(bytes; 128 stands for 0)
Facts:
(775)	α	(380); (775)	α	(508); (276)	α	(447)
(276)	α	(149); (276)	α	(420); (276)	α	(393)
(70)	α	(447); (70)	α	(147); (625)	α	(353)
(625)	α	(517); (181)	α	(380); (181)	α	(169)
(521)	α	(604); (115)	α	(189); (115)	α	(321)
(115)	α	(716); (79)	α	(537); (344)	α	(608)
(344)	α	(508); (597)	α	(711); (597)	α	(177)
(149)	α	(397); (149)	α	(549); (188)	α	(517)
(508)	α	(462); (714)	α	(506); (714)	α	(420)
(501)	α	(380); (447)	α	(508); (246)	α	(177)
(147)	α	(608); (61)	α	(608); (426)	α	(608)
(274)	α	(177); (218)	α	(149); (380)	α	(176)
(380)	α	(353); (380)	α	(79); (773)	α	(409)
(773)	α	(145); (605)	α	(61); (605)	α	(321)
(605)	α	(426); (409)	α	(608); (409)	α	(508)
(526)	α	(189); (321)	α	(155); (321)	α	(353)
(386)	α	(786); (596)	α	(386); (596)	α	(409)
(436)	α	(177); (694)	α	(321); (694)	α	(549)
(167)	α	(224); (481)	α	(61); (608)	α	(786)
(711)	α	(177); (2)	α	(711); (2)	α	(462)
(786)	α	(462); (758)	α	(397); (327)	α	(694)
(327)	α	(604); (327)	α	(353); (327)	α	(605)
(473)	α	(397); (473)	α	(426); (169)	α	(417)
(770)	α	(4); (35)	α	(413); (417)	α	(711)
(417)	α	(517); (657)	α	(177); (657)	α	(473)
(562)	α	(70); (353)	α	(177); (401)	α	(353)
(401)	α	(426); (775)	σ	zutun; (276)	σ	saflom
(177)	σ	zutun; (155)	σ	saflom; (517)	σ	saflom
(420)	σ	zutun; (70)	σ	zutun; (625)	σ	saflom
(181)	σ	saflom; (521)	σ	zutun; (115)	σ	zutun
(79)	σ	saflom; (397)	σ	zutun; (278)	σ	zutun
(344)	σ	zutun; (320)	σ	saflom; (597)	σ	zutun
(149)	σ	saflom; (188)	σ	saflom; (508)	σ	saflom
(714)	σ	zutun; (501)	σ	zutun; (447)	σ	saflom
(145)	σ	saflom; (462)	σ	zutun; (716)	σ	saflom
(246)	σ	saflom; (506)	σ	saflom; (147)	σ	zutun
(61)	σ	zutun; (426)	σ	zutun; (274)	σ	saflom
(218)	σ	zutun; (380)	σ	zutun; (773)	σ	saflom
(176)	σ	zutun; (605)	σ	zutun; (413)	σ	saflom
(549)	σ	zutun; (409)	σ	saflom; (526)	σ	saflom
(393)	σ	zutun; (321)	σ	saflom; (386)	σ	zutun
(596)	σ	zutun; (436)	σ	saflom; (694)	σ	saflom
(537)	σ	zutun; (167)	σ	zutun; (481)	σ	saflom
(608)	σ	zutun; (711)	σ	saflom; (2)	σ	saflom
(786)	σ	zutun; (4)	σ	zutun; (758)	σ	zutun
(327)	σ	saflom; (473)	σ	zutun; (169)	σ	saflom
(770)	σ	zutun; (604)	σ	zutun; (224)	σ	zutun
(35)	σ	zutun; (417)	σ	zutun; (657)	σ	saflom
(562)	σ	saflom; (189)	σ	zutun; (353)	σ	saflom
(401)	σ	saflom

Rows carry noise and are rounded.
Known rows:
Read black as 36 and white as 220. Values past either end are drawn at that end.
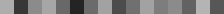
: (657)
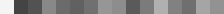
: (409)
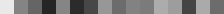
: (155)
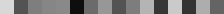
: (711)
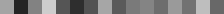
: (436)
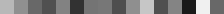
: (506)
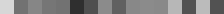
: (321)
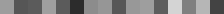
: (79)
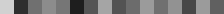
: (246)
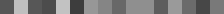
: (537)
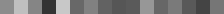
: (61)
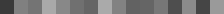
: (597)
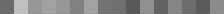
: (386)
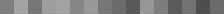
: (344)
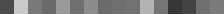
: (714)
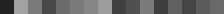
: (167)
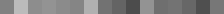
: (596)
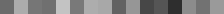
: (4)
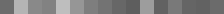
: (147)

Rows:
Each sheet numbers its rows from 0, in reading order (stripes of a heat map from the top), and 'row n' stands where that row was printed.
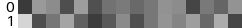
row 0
(758)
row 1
(401)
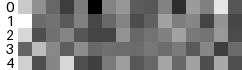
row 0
(413)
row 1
(481)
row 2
(327)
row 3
(521)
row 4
(2)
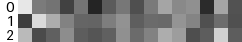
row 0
(694)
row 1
(115)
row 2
(276)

